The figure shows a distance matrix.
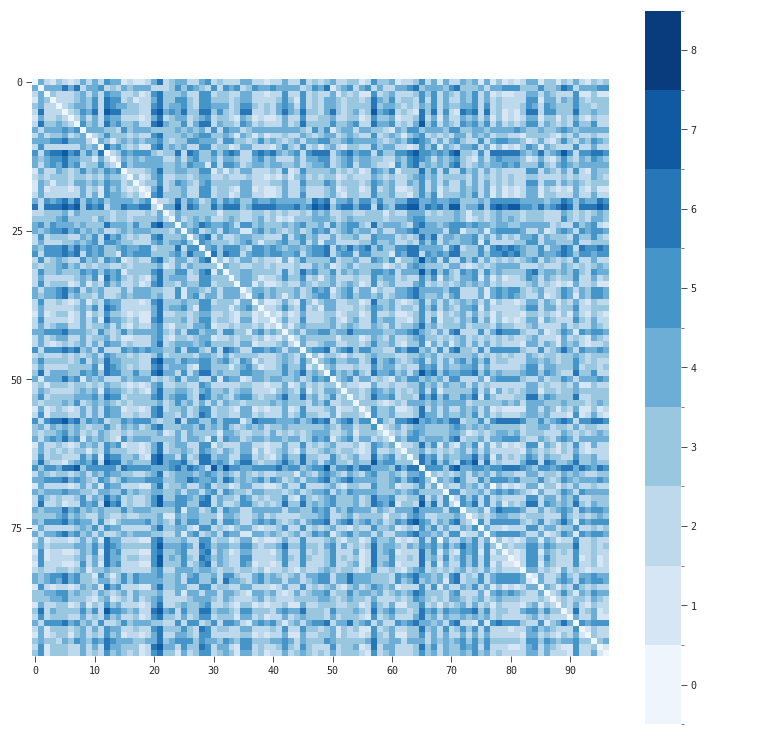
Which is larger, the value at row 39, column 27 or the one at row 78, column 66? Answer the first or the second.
the second
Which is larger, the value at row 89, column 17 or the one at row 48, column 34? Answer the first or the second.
the first
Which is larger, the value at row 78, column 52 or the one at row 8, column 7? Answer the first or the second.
the second
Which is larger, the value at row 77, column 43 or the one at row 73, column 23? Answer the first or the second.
the first
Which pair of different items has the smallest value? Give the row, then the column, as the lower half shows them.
77, 68
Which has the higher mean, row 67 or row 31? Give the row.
67
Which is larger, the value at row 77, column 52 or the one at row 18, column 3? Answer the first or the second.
the second
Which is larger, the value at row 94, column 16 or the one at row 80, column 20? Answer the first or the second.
the second
